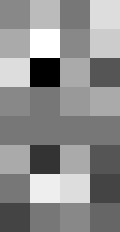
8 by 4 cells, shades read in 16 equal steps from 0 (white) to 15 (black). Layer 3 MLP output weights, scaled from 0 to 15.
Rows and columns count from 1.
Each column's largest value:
11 15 8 11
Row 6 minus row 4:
-2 4 -1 5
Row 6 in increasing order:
5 5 10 12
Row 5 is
8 8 8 8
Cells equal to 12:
1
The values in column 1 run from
2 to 11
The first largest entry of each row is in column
3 3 2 2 1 2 4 1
